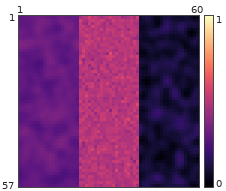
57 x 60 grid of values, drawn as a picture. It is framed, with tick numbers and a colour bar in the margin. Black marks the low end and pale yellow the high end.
It is made of 1 by 3 panels. Panel 1,1: low, blotchy, faint in contrast. Panel 1,2: middling, fine-grained, faint in contrast. Panel 1,3: very low, blotchy, faint in contrast.
